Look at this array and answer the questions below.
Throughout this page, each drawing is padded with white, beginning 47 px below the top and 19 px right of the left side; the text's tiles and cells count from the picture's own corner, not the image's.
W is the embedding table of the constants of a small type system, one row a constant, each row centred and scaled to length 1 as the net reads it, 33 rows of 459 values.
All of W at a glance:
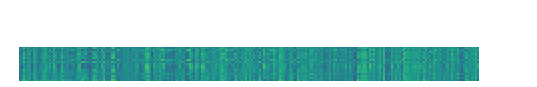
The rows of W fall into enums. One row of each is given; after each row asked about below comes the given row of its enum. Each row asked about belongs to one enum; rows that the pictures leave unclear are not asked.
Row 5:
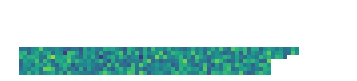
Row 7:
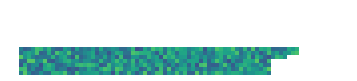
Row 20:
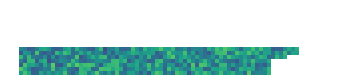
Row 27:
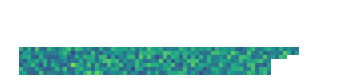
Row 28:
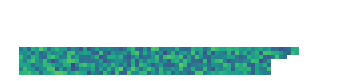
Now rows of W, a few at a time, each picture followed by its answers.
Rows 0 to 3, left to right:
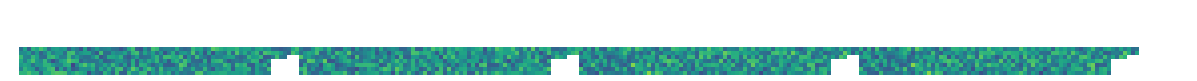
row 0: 28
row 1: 7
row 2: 27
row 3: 27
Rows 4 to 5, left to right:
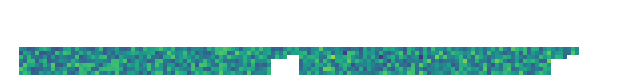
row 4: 20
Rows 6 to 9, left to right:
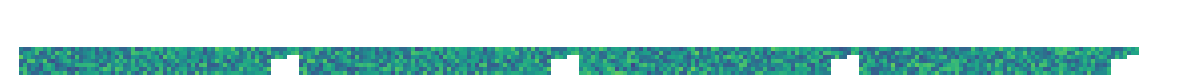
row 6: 7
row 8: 28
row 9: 20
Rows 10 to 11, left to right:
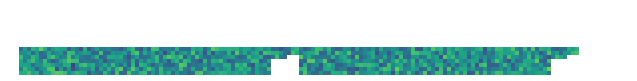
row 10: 28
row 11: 7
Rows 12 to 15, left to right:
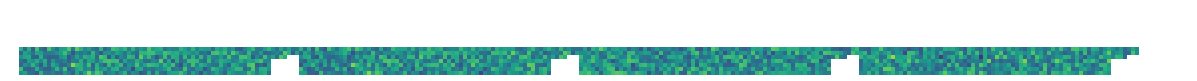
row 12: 27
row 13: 27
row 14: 28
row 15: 5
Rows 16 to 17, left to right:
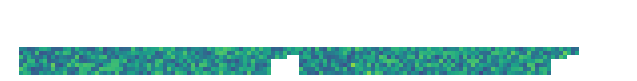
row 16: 20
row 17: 27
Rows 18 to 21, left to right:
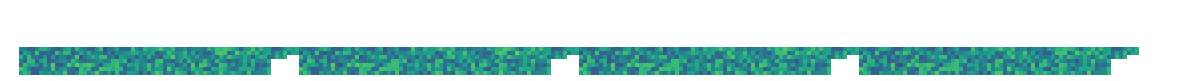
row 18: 20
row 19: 20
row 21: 20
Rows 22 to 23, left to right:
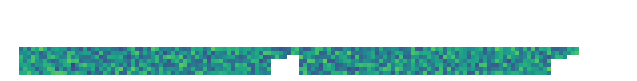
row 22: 28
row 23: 7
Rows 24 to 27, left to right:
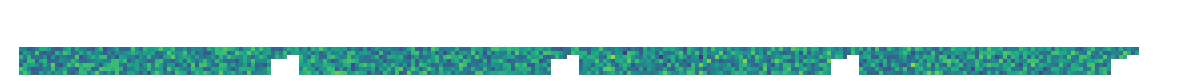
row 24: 20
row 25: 28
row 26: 5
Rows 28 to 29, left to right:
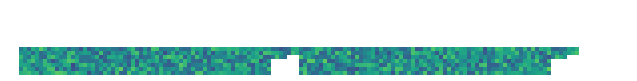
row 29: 7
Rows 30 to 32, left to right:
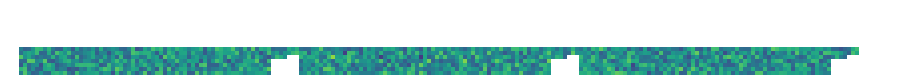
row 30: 7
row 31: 5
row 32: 28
